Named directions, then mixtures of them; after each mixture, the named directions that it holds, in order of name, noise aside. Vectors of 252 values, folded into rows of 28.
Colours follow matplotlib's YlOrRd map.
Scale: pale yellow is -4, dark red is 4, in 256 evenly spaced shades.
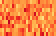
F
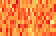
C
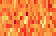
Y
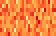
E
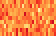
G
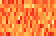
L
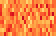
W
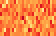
E, W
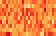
E, L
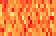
W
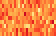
G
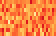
F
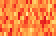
C, W, Y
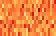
E, G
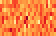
E, W, Y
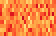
W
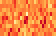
Y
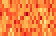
G, W, Y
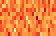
E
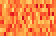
W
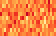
E, W, Y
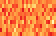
C, E, L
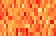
G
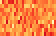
L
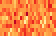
Y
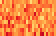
F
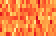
E, F, G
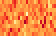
Y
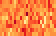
Y
